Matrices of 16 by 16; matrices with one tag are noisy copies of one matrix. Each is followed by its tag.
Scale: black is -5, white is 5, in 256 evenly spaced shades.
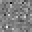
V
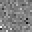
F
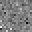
F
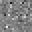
V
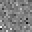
F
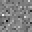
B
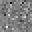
V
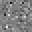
V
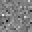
B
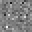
V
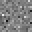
B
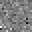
F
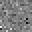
F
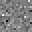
B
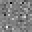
V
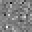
V
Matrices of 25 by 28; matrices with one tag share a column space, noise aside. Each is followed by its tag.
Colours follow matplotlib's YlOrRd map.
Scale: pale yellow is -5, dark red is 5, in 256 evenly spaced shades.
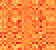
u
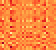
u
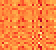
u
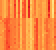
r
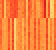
r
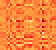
u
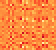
u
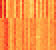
r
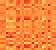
u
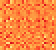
u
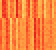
r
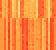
r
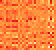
u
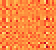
u
